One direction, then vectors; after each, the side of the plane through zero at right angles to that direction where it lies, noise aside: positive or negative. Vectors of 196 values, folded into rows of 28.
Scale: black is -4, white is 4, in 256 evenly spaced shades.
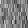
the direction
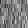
negative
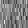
positive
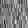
negative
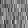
negative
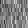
negative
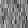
positive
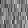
negative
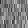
negative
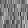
negative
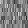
positive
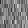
negative
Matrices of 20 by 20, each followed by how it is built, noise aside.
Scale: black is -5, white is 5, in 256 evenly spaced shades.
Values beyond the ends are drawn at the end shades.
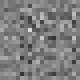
low rank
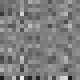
low rank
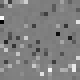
sparse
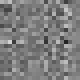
low rank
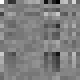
low rank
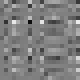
low rank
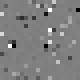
sparse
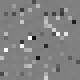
sparse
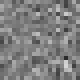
low rank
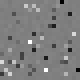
sparse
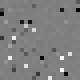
sparse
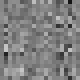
low rank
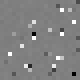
sparse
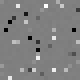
sparse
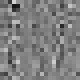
low rank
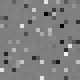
sparse
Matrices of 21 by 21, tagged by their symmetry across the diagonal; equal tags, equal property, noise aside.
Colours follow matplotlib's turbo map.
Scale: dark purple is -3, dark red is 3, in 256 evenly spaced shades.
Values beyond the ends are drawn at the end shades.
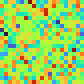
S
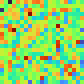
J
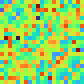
J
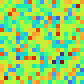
J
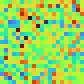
S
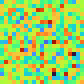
J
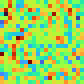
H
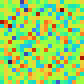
S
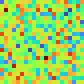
H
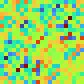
J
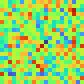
S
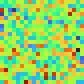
H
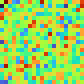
S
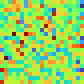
H
